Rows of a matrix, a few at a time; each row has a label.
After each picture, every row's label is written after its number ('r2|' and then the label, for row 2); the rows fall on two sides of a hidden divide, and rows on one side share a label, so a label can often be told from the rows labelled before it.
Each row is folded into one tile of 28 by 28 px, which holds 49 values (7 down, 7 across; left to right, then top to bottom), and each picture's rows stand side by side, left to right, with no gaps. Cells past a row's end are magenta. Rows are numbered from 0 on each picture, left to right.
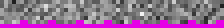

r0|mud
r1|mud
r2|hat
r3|mud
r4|mud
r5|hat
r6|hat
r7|mud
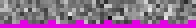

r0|mud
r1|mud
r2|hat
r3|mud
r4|hat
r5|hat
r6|hat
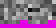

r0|mud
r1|hat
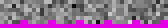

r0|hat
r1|mud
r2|hat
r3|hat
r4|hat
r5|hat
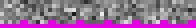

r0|hat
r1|mud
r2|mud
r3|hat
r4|mud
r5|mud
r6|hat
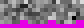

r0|hat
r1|mud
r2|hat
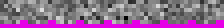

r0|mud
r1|hat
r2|mud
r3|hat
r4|hat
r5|hat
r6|mud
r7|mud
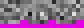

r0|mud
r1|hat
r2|hat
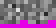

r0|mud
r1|mud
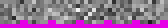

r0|hat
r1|mud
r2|mud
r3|hat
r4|hat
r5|mud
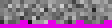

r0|hat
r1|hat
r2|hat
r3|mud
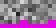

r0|mud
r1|mud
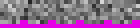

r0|hat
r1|hat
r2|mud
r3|mud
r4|mud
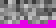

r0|hat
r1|hat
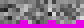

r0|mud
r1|mud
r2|mud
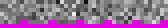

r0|hat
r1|mud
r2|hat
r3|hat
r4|hat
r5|mud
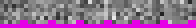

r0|mud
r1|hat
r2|mud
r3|mud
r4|hat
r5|hat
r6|hat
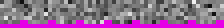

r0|hat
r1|hat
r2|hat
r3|hat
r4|hat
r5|hat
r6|hat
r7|mud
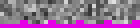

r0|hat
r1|mud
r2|hat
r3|hat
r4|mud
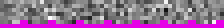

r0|mud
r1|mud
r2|hat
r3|mud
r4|mud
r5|hat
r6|hat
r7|hat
